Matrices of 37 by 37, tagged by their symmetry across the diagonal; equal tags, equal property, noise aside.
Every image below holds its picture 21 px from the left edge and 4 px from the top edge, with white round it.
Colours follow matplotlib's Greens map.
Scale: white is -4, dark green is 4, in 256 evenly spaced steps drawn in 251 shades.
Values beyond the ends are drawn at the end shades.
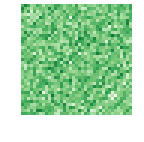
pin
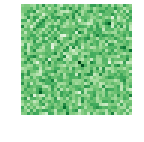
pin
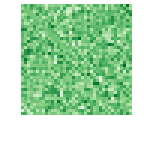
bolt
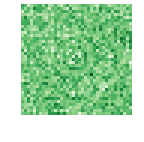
pin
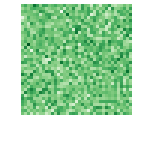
bolt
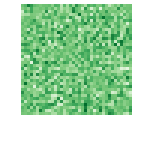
bolt
